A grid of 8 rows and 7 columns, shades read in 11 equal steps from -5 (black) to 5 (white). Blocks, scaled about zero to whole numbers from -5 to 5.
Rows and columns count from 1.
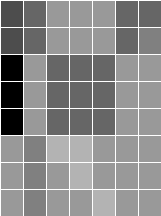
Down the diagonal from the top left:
-2 -1 -1 -1 -1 1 1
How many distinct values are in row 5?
3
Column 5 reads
1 1 -1 -1 -1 1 1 2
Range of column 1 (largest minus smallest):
6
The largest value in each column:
1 1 2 2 2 1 1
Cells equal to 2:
4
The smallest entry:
-5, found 3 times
